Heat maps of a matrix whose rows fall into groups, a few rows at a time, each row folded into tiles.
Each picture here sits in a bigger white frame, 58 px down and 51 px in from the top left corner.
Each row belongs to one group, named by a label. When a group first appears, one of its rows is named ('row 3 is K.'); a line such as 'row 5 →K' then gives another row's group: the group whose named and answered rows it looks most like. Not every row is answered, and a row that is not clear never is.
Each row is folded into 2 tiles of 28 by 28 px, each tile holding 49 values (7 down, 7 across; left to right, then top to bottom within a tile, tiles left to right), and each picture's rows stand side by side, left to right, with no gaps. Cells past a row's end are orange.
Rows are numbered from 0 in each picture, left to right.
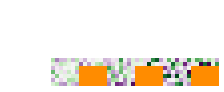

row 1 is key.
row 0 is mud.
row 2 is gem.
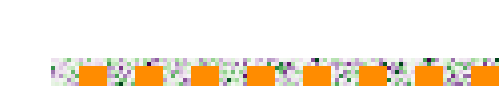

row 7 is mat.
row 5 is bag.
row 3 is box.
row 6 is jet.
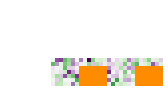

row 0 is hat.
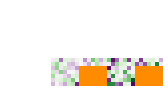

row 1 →mud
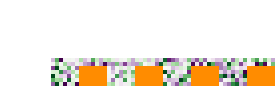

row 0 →mat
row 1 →bag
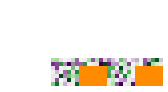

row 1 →key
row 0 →bag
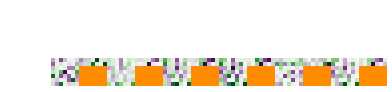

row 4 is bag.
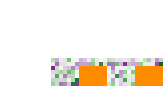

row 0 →mud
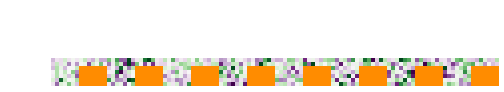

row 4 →hat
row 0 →box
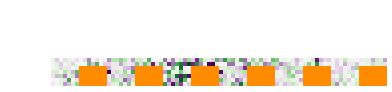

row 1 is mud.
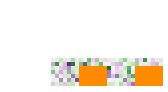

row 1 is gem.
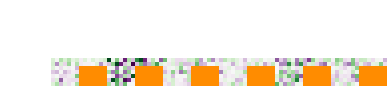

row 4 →hat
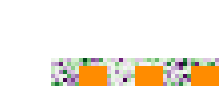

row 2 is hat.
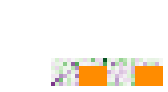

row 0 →mat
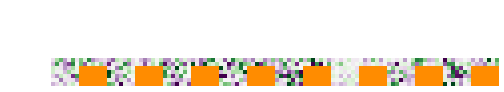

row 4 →gem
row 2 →key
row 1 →key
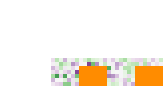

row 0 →gem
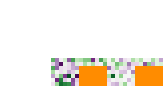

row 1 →gem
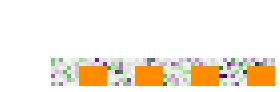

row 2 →key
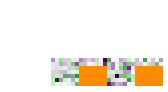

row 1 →jet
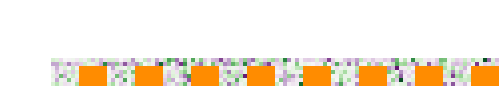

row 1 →bag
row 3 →hat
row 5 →box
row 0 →bag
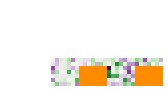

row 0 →mud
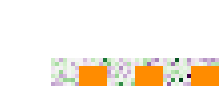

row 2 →box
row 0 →mat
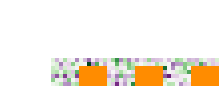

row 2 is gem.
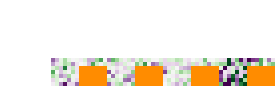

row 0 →key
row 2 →mud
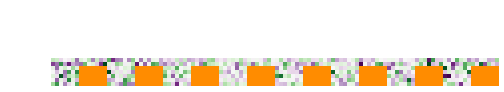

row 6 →jet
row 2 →key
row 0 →bag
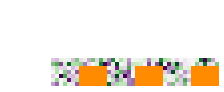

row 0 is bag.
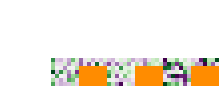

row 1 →key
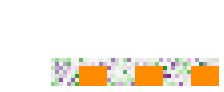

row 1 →mud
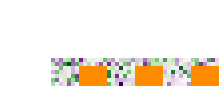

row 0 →hat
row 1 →key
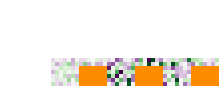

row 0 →hat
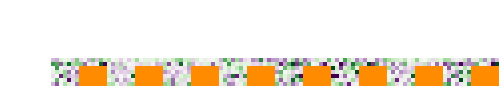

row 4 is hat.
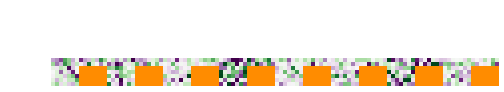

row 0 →hat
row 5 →gem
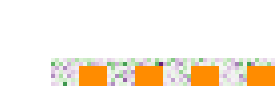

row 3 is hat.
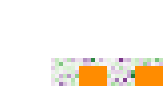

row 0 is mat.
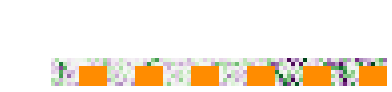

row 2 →bag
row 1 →key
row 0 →jet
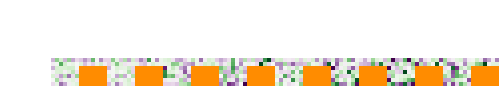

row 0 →mat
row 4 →bag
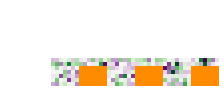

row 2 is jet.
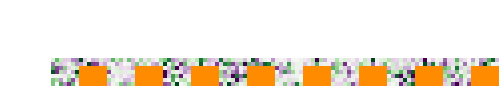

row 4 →jet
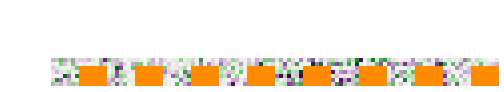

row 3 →key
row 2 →gem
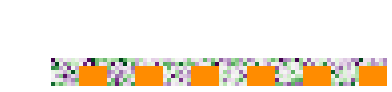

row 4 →mud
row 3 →hat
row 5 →box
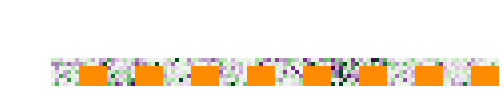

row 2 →box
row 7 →mud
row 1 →mud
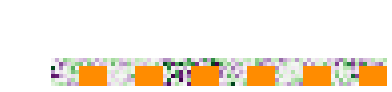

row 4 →mud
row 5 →hat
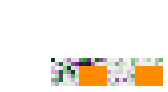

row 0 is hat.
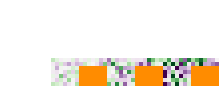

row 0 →bag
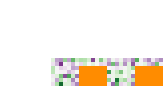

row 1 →box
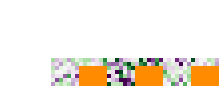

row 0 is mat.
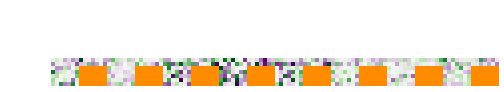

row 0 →box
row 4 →bag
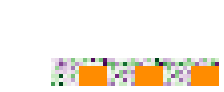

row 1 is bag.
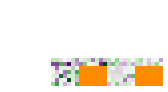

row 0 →bag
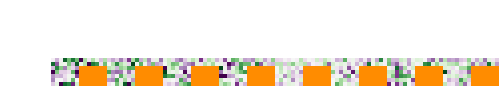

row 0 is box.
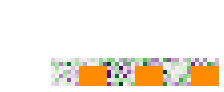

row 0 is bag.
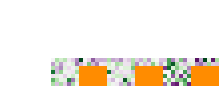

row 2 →mat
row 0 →box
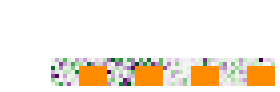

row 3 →jet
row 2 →jet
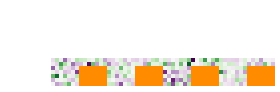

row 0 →gem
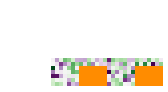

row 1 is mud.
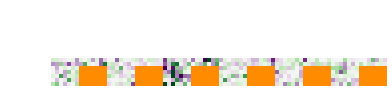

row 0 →bag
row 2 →jet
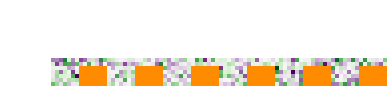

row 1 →bag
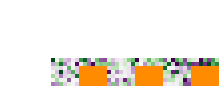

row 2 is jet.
